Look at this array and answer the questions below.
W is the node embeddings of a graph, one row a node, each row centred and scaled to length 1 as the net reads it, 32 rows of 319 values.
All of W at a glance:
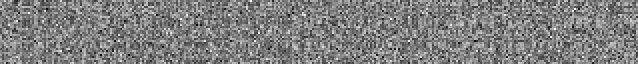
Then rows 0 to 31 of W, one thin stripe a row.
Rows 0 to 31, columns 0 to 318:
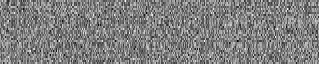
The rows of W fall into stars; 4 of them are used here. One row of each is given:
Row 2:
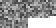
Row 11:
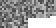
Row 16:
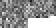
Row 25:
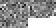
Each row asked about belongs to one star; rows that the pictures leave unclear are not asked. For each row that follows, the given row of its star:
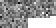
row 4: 2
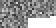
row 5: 11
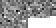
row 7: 2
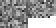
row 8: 11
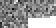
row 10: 11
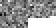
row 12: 25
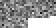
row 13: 25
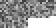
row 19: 25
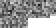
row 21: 16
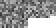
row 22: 16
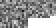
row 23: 16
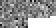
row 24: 11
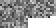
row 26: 11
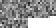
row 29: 2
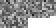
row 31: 25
